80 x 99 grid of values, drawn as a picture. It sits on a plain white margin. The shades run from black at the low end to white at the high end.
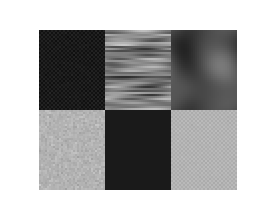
The table splits into 2 rows of 3 panels. Panel 1,1: very low, checkered, faint in contrast. Panel 1,2: middling, streaked across, strong in contrast. Panel 1,3: low, smooth. Panel 2,1: high, fine-grained, faint in contrast. Panel 2,2: very low, flat. Panel 2,3: high, checkered, faint in contrast.
